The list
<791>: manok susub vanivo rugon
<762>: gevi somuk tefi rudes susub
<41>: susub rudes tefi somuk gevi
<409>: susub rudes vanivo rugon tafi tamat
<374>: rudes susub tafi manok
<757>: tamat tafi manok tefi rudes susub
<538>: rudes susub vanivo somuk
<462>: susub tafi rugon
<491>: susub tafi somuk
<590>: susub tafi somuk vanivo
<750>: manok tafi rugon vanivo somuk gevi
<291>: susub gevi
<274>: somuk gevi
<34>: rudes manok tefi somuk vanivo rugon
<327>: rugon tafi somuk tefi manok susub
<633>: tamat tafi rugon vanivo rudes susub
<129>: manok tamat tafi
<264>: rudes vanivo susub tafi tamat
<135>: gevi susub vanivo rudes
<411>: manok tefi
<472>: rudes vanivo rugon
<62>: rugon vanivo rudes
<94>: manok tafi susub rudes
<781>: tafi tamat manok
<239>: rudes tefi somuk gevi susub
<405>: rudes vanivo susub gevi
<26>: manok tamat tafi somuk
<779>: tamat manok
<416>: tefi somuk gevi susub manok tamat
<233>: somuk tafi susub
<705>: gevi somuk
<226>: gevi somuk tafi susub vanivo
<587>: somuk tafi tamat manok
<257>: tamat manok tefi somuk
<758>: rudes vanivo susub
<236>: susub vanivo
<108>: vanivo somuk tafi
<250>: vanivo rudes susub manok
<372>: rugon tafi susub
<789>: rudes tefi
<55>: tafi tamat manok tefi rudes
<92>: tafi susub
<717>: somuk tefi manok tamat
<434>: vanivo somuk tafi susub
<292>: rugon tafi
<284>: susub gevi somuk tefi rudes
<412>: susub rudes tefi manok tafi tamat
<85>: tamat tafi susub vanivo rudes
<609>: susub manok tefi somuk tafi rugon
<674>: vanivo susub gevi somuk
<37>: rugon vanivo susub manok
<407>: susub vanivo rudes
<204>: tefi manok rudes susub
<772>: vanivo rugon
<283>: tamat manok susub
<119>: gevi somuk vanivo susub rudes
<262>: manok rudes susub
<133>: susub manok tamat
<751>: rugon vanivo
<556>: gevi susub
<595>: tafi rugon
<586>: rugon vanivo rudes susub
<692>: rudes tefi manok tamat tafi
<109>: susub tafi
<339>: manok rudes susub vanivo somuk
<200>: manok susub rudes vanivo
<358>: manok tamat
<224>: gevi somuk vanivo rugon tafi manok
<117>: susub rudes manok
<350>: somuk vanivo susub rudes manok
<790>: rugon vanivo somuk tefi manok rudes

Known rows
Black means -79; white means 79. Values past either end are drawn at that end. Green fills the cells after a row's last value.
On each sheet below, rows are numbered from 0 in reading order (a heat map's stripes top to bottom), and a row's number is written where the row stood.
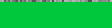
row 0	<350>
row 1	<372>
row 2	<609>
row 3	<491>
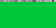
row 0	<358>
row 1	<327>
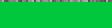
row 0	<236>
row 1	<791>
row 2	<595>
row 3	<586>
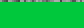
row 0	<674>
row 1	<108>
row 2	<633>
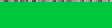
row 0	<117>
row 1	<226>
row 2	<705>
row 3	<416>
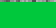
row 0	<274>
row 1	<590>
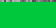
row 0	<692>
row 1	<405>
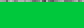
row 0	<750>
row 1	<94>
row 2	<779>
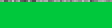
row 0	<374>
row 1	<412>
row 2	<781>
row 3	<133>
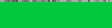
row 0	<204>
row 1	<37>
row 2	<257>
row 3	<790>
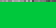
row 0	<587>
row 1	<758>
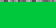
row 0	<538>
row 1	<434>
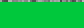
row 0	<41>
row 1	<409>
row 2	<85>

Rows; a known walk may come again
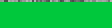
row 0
<590>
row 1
<62>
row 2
<250>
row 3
<587>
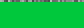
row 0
<119>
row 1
<586>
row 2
<751>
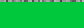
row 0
<791>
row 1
<757>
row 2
<633>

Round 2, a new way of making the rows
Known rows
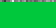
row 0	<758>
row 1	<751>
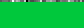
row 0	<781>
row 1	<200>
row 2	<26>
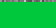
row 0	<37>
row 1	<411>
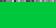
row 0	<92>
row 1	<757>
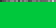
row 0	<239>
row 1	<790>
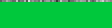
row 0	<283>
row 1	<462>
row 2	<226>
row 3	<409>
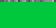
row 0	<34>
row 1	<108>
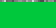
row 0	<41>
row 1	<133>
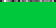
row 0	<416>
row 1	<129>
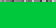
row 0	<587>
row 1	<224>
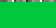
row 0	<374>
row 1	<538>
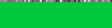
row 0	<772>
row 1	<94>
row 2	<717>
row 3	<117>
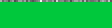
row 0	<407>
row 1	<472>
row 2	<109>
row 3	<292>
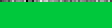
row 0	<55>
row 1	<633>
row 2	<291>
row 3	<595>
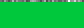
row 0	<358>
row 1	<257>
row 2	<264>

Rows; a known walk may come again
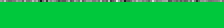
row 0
<772>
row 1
<609>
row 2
<62>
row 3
<779>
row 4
<119>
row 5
<339>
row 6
<790>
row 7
<434>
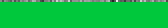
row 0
<791>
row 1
<556>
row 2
<491>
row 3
<250>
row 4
<717>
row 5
<117>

